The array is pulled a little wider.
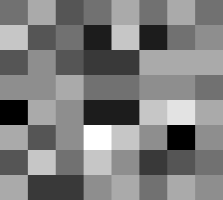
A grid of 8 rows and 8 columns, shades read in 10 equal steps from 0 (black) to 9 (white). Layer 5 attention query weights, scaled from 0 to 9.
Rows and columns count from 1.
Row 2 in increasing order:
1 1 3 4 4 5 7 7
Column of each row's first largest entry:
2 1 6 3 7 4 2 1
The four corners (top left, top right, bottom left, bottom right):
4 4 6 5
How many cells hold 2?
5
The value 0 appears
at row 5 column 1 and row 6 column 7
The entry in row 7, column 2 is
7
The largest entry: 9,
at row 6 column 4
